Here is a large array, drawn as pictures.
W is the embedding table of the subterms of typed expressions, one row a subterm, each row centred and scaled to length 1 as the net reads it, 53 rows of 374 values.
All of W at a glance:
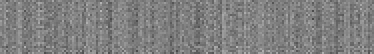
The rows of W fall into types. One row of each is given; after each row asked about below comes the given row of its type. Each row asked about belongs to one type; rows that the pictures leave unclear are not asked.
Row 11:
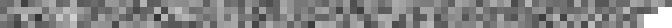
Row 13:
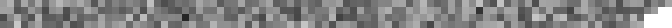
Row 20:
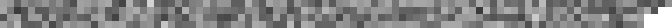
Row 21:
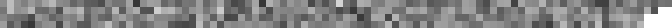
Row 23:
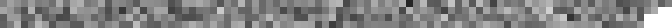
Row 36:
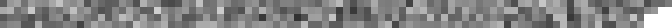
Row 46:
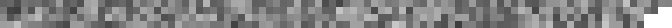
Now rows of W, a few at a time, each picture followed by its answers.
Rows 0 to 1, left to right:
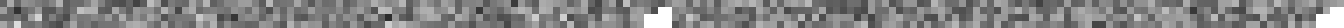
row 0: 46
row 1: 13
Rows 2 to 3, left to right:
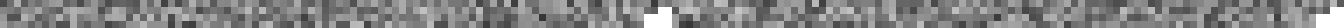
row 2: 46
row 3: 21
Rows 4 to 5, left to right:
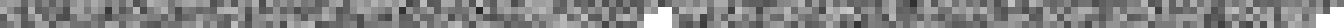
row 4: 23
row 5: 21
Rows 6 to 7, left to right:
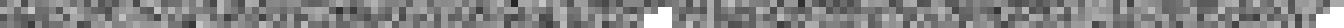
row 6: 36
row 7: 13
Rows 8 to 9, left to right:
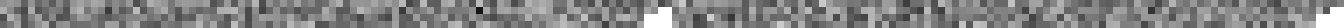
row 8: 23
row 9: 21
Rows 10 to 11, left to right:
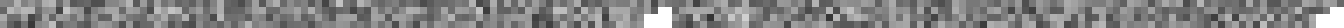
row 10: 21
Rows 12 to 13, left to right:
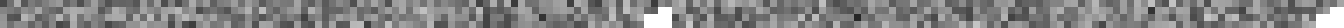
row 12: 46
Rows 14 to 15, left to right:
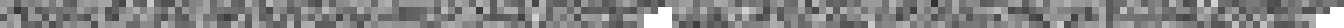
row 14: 20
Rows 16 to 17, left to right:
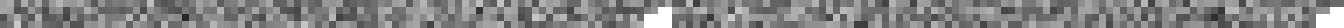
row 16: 13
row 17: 36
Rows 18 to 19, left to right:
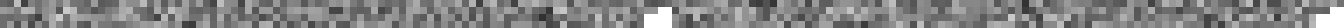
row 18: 36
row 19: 11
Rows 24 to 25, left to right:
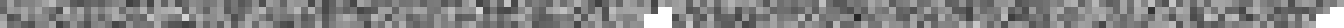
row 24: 21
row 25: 13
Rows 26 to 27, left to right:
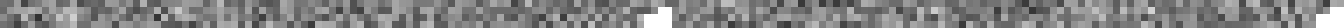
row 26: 11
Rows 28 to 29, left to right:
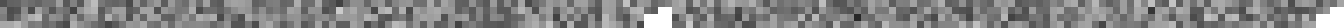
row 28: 46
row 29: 13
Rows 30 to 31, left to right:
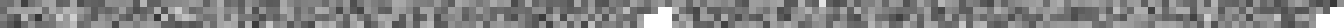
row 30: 11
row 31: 20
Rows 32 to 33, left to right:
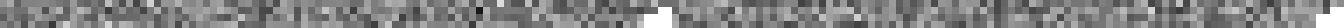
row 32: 11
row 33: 21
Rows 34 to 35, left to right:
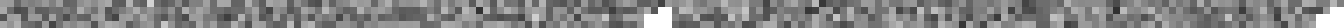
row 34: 20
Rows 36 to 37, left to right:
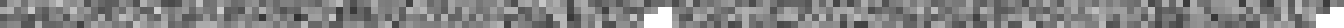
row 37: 46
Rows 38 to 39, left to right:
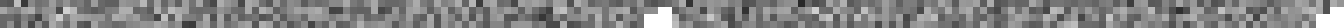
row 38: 36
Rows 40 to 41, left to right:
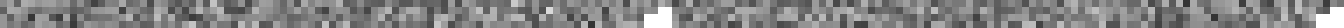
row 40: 21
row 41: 46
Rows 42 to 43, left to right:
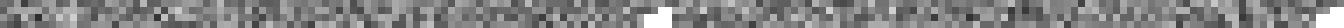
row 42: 11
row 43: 36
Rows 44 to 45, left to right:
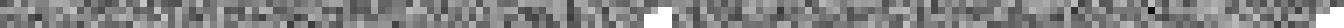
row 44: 36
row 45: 23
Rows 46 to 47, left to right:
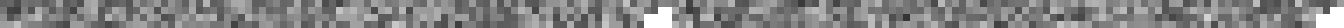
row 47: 20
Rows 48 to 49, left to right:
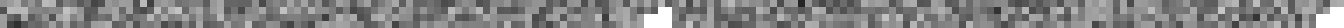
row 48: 21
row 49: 13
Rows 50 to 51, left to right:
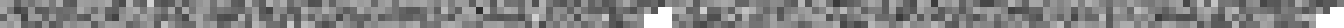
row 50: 20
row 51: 20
